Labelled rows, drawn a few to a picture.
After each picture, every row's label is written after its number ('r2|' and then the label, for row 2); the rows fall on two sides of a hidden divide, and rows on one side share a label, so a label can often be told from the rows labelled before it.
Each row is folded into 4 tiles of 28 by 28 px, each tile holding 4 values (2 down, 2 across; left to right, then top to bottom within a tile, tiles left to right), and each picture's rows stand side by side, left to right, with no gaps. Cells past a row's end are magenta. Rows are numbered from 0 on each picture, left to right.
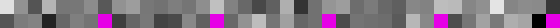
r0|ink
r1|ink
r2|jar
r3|ink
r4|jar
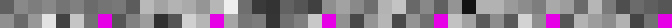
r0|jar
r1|ink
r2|ink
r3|jar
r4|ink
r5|jar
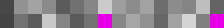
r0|jar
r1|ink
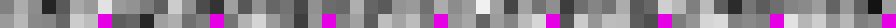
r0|ink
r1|jar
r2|jar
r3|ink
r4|ink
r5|jar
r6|jar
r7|jar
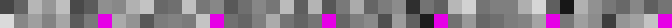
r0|jar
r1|ink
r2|jar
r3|jar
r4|ink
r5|ink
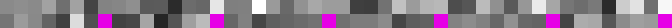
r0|ink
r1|ink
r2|ink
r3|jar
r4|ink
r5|ink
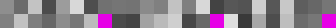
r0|ink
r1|jar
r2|jar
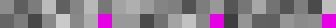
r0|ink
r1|ink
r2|ink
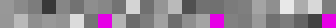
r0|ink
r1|jar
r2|jar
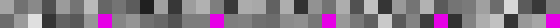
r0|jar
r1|ink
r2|jar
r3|jar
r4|jar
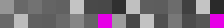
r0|ink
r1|jar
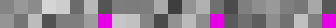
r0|jar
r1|ink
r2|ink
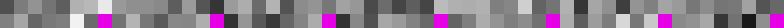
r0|ink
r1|ink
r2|ink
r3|ink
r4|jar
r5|ink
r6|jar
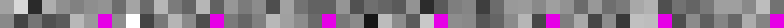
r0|ink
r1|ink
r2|jar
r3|ink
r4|ink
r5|ink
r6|ink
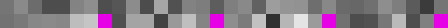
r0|ink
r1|ink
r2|ink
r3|jar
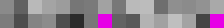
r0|jar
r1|jar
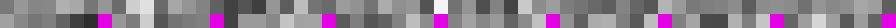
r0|jar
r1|jar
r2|ink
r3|ink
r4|ink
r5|jar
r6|ink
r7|jar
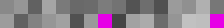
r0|jar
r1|ink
